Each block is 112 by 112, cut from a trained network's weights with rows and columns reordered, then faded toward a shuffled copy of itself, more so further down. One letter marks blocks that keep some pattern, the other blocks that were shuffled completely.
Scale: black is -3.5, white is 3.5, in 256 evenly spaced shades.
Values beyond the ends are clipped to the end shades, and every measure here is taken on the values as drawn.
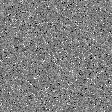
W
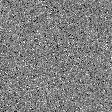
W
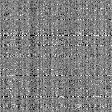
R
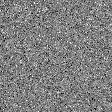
W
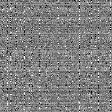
R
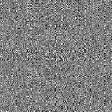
R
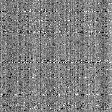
R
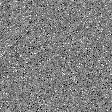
W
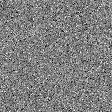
W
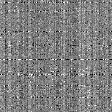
R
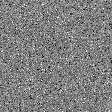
W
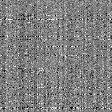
R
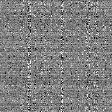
R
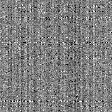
R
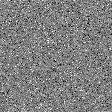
W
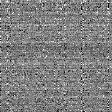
R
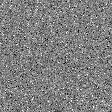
W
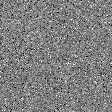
W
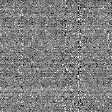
R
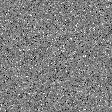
W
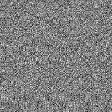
R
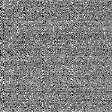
R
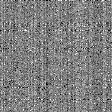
R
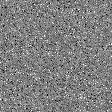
W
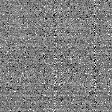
R
